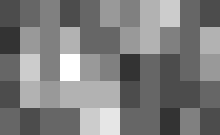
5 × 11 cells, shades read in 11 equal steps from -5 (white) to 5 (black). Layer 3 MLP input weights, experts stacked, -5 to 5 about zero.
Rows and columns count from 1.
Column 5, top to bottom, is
1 1 -1 -2 -3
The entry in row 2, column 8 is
-2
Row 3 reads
1 -3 0 -5 -1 0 3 1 2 1 -1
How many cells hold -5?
1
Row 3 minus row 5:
0 -5 -1 -6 2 4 2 0 -1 1 -3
